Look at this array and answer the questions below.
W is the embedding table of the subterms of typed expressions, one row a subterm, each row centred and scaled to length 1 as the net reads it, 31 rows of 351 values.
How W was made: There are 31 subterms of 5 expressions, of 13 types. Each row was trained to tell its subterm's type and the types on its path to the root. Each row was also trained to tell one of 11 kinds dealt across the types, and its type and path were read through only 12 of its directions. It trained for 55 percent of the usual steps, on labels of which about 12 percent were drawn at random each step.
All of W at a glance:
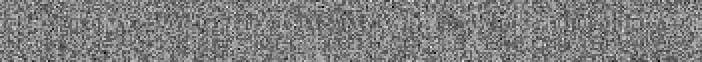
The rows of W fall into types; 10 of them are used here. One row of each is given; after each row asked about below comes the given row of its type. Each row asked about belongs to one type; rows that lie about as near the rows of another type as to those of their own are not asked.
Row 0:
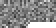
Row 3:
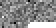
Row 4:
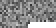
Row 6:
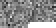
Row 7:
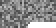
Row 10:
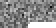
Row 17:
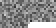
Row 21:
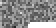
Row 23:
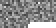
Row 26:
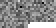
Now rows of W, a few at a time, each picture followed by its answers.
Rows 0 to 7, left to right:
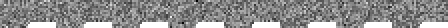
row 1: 6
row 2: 4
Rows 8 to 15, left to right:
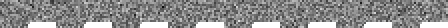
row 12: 21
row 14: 0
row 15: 17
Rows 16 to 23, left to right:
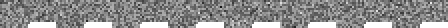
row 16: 26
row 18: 6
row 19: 26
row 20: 23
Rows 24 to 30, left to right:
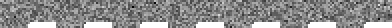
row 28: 4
